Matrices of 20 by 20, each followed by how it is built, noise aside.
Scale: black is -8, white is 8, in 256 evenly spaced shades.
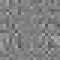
low rank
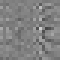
low rank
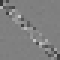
banded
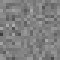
low rank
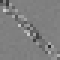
banded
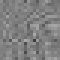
low rank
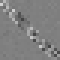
banded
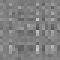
low rank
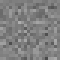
low rank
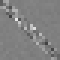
banded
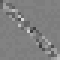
banded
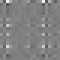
low rank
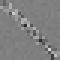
banded
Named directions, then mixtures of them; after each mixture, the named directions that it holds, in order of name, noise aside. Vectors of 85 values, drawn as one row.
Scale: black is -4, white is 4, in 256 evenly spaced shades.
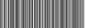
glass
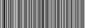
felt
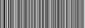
felt, glass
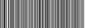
felt, glass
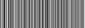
felt, glass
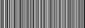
felt, glass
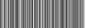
glass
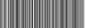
glass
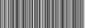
glass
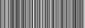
glass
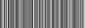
glass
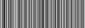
felt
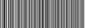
felt, glass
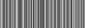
felt, glass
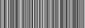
glass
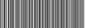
felt, glass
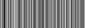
felt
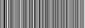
felt, glass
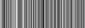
felt, glass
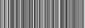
glass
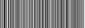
felt, glass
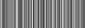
felt, glass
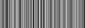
glass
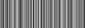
glass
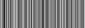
felt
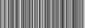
glass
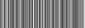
glass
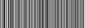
felt, glass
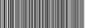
felt, glass
